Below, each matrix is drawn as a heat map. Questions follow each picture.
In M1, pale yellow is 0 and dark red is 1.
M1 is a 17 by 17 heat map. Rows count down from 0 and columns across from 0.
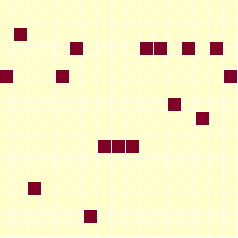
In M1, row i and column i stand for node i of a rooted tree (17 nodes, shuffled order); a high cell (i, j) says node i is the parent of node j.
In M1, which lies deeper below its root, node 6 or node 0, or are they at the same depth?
the same depth
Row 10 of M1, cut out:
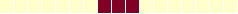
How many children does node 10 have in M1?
3
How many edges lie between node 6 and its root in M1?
2
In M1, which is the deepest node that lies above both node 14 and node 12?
10
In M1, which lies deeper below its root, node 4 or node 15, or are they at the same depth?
node 4
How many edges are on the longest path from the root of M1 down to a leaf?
3
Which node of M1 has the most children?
3
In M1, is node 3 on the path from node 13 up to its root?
yes
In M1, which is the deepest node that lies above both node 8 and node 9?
10
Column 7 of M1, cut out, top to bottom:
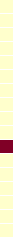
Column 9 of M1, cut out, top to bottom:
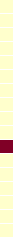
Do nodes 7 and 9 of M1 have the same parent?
yes
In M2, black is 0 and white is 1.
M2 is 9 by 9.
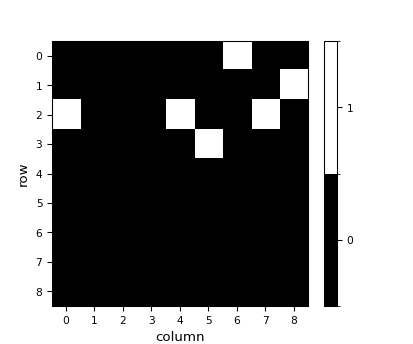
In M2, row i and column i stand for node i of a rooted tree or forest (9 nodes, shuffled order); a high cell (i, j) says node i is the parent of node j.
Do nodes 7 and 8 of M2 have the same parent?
no
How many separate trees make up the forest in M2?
3
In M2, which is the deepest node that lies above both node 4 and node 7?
2
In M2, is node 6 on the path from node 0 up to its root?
no
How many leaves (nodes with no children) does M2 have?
5
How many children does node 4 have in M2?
0
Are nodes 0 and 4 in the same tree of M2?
yes
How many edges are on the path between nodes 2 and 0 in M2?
1
